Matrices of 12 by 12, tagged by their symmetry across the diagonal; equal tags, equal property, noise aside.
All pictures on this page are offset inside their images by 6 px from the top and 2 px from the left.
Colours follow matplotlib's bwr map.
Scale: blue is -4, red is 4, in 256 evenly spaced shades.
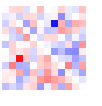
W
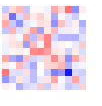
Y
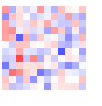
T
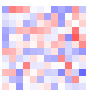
T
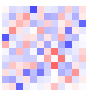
Y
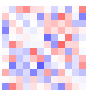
W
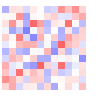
Y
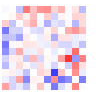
W
